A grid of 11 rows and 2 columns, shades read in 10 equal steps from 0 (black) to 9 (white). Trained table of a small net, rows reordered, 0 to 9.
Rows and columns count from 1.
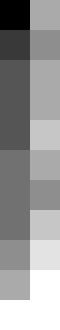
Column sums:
43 74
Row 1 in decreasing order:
6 0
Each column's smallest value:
0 5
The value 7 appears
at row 5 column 2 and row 8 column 2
